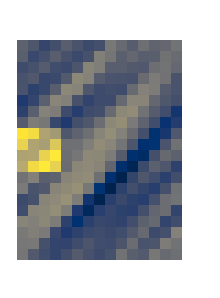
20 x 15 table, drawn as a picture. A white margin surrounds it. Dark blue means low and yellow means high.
Ninth with the highest average: middle left. Roughest part: middle left. Odd patch: higher, in the middle left. Grain: diagonal, up to the right.
